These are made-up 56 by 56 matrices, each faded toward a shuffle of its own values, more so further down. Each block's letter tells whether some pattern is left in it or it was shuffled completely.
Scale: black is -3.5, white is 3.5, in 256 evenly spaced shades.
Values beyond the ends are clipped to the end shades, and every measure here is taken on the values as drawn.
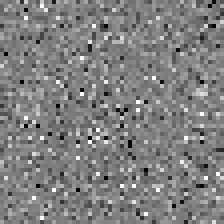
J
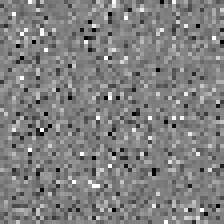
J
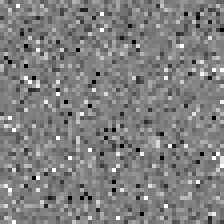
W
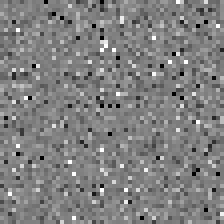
J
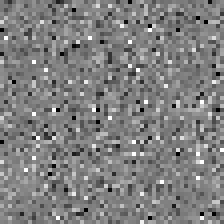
J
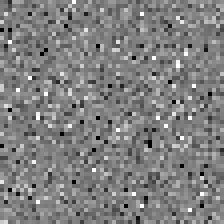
W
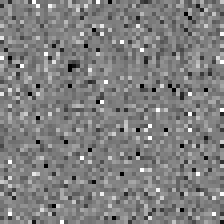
J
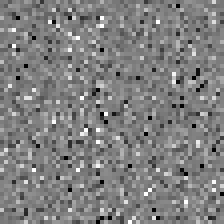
J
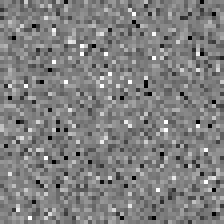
W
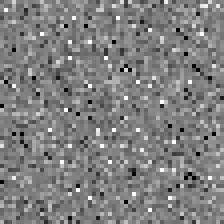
W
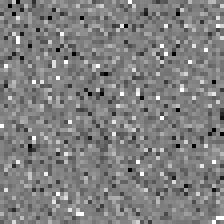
W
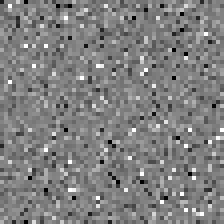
W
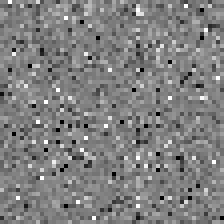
J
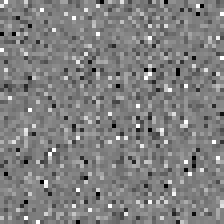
J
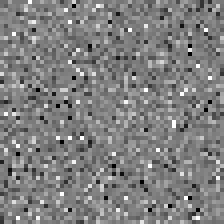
W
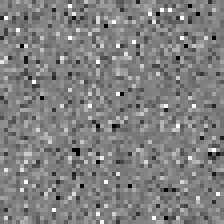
J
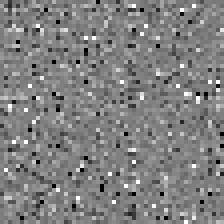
J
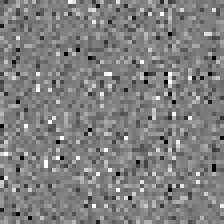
J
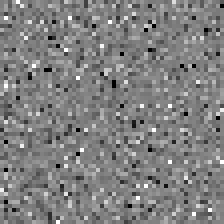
J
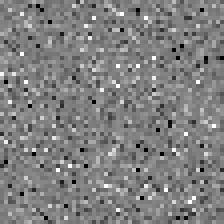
W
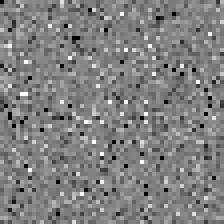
W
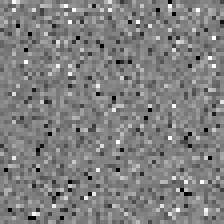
W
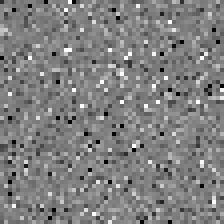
W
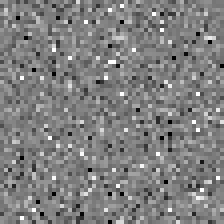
W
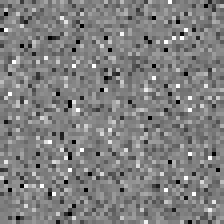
W
